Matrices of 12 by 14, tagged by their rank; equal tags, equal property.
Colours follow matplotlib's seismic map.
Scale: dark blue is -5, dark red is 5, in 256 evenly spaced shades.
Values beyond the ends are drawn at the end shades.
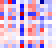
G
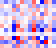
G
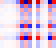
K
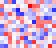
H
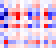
G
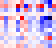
G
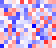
H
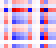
K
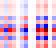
K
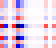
K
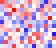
H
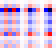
K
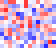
H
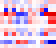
G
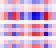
K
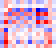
G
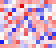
H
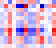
G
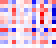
G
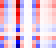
K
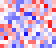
H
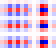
K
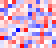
H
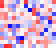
H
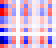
K
